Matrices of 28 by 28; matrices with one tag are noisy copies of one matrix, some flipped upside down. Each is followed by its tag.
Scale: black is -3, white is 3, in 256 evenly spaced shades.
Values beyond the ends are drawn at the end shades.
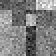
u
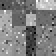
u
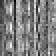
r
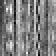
r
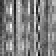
r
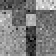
u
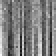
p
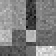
u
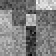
u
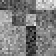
u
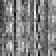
r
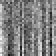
p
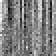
p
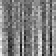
p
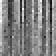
p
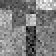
u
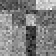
u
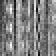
r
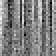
p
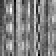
r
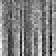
p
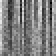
p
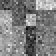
u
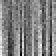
p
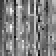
r
